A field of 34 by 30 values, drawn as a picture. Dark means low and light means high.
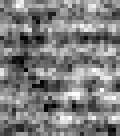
No single row or column stands out from its neighbours. The values follow a bell shape. The middle left is the ninth with the lowest average. Stripes running across repeat 6 times from top to bottom.
